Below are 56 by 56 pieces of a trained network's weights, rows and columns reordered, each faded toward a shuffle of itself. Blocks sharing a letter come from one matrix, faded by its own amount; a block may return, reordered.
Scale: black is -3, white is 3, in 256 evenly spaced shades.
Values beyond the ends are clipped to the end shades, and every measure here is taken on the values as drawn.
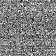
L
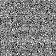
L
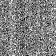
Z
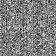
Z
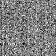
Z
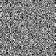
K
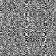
K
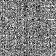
Z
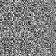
K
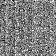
Z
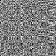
K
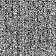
Z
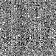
Z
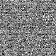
L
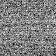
L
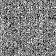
Z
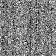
Z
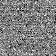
L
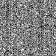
Z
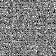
L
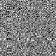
K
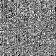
Z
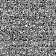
L
